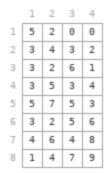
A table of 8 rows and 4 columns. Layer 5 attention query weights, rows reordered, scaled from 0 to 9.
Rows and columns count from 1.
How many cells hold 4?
5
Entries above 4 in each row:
1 0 1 1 3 2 2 2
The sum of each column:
27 32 33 33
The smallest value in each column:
1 2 0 0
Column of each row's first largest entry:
1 2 3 2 2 4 4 4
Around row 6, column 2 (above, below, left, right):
7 6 3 5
